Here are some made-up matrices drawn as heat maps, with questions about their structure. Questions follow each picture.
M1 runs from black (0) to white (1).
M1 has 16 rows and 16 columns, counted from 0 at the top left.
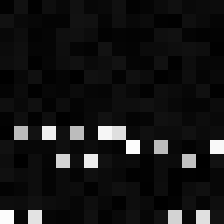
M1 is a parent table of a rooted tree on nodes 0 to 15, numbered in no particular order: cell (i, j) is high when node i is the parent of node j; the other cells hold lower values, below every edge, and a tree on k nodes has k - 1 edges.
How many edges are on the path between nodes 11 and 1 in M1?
3
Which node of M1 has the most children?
9
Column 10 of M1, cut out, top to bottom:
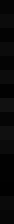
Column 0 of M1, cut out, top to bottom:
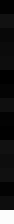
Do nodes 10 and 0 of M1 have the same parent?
no
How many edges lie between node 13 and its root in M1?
2
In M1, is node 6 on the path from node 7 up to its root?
no
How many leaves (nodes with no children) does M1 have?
12
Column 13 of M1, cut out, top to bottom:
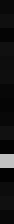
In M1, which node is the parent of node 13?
11
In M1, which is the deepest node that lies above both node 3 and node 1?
9
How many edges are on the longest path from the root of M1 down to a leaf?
2
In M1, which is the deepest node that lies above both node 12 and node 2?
15
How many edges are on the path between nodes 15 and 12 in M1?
1
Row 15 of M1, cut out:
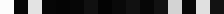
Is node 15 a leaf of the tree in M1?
no
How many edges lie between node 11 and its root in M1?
1
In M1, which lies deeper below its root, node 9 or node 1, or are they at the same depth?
node 1
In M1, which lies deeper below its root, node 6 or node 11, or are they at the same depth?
node 6
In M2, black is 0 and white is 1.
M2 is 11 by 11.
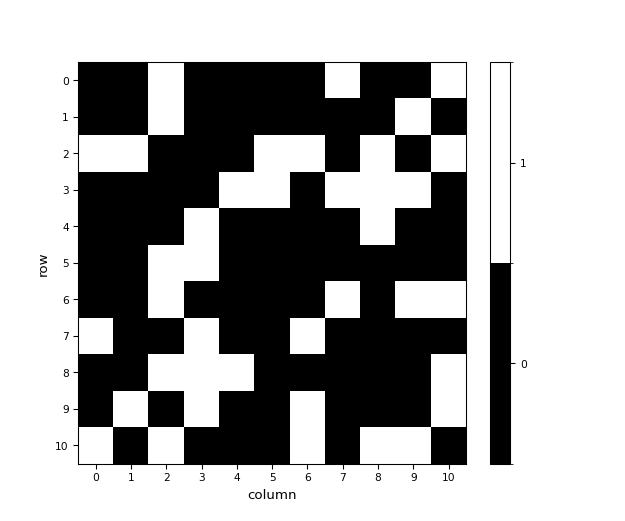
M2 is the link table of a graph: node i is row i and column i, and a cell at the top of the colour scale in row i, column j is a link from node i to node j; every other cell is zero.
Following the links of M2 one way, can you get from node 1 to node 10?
yes
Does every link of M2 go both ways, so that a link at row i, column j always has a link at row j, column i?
yes
